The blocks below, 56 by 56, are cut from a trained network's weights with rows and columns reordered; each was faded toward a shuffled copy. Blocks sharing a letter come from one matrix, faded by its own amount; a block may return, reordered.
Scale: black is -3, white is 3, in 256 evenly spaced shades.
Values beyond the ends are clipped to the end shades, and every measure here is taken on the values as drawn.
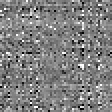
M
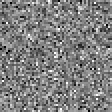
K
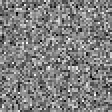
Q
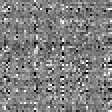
M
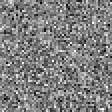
Q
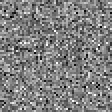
K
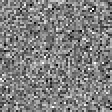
Q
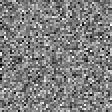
Q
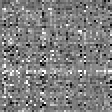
M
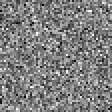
Q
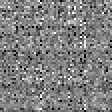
M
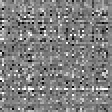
M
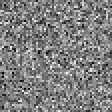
Q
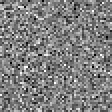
Q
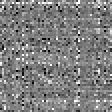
M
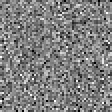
K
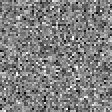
K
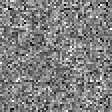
K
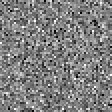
K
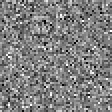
K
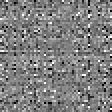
M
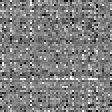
M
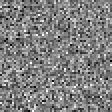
Q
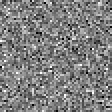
K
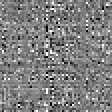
M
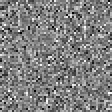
K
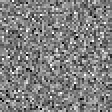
K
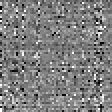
M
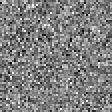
K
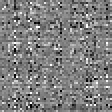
M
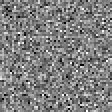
Q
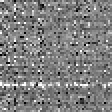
M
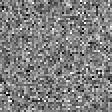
Q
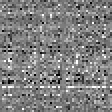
M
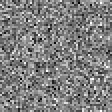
Q
